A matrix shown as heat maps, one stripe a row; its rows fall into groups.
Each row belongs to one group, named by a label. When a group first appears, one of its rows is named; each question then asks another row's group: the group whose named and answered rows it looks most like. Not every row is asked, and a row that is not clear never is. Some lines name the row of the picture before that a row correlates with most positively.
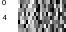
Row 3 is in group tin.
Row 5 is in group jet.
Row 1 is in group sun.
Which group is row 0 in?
sun
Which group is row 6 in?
tin
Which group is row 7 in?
sun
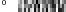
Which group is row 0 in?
sun
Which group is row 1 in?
tin
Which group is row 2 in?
tin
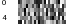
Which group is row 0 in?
jet
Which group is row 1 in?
sun
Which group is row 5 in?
jet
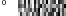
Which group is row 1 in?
jet
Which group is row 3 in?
sun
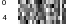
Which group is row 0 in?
jet
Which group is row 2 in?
jet
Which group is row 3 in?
sun
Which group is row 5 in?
sun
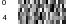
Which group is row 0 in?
tin
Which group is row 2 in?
sun
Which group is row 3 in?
jet
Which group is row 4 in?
jet
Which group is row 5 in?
sun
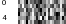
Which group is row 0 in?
jet
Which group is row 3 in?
jet
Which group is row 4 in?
sun
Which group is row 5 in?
jet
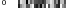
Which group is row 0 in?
jet
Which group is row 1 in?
jet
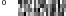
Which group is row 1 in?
tin
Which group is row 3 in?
tin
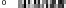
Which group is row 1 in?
tin
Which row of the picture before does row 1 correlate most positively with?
3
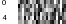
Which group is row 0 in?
sun
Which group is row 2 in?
jet
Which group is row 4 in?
tin
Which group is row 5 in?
sun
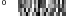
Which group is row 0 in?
jet
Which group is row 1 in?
jet
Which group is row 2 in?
tin
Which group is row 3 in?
sun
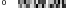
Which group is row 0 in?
jet
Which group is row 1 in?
sun
